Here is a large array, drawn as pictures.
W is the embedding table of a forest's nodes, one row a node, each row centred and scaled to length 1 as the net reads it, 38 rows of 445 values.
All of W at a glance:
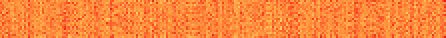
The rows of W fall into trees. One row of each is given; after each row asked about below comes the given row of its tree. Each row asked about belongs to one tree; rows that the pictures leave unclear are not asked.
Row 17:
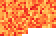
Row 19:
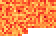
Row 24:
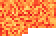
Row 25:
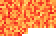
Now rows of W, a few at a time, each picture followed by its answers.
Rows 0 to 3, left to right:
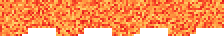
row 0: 24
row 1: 24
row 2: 17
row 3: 17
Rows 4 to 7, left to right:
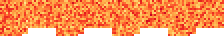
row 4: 25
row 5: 24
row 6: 25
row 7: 17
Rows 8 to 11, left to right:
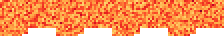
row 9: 17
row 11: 24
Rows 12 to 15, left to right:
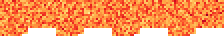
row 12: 17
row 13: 17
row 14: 25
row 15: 25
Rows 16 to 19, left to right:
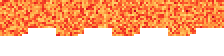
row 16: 24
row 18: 19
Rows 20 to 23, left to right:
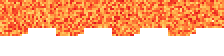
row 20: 17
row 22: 25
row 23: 24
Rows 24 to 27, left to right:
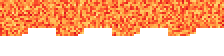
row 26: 17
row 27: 17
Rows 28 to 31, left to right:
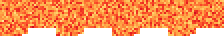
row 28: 19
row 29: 17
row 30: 25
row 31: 24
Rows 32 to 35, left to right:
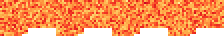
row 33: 17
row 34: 24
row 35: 24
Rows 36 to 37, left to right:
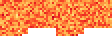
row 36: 24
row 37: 24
